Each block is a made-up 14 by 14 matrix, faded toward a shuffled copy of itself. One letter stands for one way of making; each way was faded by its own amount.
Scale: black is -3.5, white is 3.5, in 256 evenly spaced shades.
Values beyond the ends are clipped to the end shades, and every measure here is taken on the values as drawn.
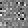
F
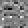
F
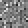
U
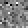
U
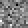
U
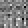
F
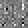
F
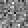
U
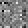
F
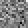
U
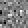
F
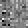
F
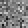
U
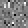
F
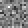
U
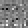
F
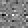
F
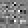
F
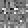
F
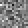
U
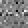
F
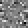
U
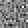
U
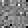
F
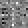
F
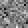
U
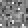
U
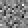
U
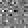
F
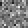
U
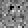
U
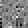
F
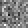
U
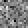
U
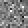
U
